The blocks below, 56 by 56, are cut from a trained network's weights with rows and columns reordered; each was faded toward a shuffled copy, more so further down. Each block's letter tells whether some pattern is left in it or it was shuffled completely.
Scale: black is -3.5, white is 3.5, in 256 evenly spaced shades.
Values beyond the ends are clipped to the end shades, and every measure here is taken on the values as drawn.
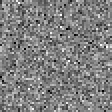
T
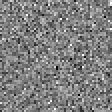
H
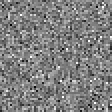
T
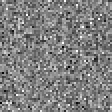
T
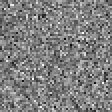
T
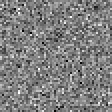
H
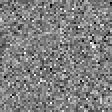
T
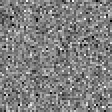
T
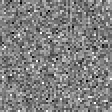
T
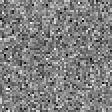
H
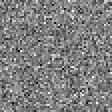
H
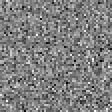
H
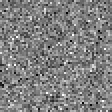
H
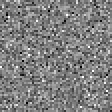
T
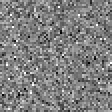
H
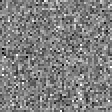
H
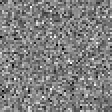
T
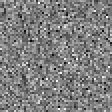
H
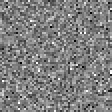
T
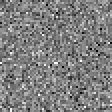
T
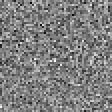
T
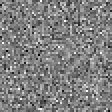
H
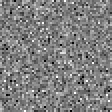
H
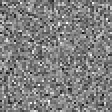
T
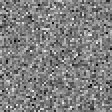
H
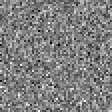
H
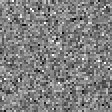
H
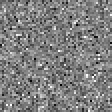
H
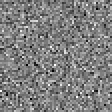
H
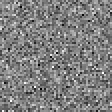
H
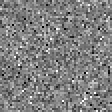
H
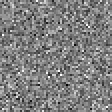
H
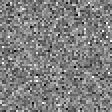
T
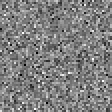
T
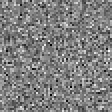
T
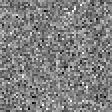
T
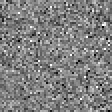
H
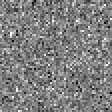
H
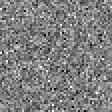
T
